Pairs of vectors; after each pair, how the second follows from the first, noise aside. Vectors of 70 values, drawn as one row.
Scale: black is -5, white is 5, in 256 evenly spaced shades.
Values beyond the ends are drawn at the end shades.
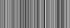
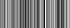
scaled up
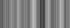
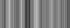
reversed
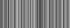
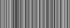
wrapped around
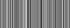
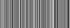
wrapped around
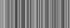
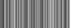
wrapped around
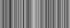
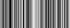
scaled up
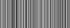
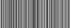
wrapped around
